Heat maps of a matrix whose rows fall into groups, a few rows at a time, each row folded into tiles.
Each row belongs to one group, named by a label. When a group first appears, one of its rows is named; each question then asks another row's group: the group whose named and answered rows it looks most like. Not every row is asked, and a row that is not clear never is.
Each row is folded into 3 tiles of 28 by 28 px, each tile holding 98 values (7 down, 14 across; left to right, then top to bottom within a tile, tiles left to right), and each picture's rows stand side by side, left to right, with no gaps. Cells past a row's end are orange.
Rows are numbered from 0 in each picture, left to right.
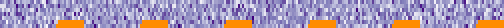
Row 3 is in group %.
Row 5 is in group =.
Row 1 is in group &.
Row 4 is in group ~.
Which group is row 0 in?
%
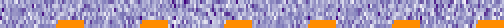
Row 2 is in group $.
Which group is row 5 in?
%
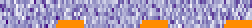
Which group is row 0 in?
=
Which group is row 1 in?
=
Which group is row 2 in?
~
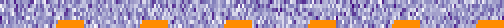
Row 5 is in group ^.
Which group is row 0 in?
%
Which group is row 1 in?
~
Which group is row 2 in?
~
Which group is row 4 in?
%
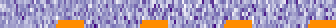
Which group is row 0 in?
%
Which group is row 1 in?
&
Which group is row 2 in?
=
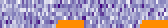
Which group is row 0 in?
^
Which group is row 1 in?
%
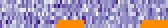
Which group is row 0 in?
^
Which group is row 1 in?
%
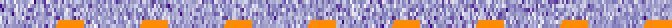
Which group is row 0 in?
=
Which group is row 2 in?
=
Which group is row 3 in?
%
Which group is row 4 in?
=
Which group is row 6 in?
$
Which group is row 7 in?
=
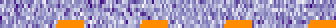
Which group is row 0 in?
%
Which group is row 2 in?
~
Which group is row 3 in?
^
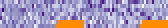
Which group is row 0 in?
$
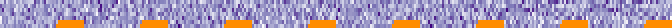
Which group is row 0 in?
=
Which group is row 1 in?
%
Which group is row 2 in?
&
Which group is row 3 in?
~
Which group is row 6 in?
$
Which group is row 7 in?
$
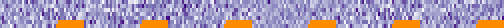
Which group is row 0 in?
~
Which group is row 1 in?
^
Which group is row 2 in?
%
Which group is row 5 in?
^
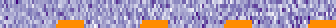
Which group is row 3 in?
=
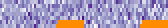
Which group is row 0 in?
^
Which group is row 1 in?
~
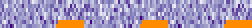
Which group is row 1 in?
=
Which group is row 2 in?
&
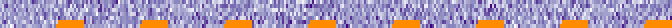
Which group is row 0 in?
~
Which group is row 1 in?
%
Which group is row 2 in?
^
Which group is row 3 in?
^
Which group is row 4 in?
&
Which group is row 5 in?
&
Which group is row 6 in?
~
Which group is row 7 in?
^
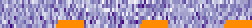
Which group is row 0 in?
&
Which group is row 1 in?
^
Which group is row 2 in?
^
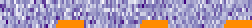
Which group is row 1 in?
^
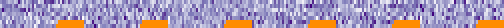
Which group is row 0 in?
$
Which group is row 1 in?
&
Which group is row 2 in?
=
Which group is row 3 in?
^
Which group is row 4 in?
^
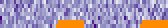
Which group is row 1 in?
&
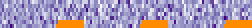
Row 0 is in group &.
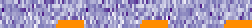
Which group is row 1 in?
$
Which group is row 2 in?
$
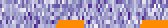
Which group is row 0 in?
^
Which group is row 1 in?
~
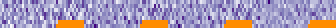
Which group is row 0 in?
~
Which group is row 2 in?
&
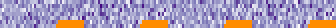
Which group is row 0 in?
^
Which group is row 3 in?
%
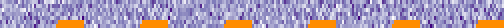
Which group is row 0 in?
^
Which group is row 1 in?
~
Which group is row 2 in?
$
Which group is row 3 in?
~
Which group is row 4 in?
%
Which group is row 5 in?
&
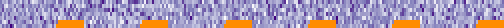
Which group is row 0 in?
&
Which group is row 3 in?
%
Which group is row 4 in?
%
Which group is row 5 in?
=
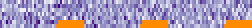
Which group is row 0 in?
^
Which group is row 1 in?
&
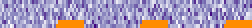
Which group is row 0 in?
~
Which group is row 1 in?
&
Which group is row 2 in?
~
